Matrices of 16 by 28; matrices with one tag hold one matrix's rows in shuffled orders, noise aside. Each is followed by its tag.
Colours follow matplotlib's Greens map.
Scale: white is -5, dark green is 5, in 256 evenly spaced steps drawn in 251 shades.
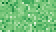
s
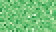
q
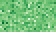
s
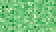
s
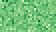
s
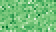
s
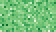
s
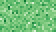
q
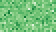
q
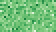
q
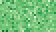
s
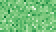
q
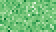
q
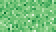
q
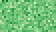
s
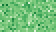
s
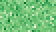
q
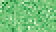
s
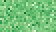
q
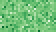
s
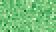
q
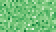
q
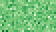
s
